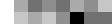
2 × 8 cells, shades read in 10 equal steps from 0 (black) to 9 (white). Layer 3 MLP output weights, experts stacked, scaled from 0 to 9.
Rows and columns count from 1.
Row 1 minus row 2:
0 -1 -2 -2 -1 6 1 3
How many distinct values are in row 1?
5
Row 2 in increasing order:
0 4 4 5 6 7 7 9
